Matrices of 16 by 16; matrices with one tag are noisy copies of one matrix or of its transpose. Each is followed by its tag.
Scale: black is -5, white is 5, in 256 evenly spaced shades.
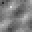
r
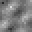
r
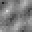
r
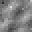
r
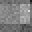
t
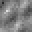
r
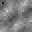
r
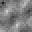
r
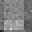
t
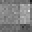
t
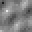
r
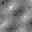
r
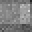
t
